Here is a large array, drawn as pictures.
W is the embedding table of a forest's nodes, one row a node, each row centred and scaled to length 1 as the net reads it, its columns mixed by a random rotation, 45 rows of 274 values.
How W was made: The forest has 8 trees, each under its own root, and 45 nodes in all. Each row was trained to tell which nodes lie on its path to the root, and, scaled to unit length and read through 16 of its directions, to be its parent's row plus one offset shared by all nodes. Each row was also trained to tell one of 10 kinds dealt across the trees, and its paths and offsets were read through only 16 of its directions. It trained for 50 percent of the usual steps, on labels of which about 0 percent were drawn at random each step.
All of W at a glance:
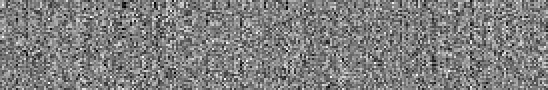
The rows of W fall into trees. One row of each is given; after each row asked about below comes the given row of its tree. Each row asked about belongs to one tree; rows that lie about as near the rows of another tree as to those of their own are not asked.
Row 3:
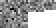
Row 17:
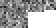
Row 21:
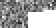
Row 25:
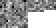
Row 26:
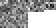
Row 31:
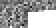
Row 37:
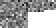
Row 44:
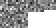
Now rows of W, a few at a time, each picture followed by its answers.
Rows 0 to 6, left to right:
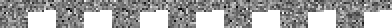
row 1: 3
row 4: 25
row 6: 26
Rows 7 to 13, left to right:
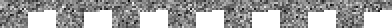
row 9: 26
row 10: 17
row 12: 17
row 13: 37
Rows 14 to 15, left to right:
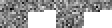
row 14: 26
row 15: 37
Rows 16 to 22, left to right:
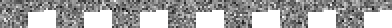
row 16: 26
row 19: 17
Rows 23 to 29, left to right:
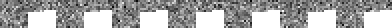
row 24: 44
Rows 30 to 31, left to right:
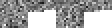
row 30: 17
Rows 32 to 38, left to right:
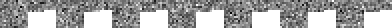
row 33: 26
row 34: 17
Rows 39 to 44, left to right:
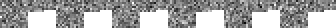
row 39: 44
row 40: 44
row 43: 21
